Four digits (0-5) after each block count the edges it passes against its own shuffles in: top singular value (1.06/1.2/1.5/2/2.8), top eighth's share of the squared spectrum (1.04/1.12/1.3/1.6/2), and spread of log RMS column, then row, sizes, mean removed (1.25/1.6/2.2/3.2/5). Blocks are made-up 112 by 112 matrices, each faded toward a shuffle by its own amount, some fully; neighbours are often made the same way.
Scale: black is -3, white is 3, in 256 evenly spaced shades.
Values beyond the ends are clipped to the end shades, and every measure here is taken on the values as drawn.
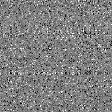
4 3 2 2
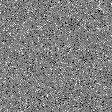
0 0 0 0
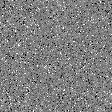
1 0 0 0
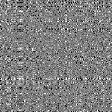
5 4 3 3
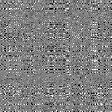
5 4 3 4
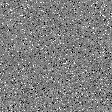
2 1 0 0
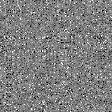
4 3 1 2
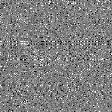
4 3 2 2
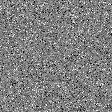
0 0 0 0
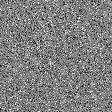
0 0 0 0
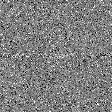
2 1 0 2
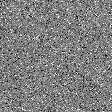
1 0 0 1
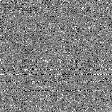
3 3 0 3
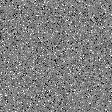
2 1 0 0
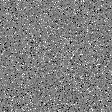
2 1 0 0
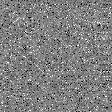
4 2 1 1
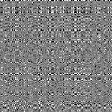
5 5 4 4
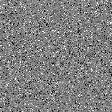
3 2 1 1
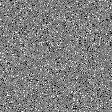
3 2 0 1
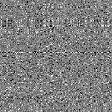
4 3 2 2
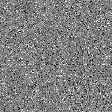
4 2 1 1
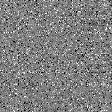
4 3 1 1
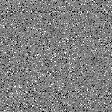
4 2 1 2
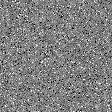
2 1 0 0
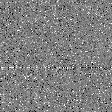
3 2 0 1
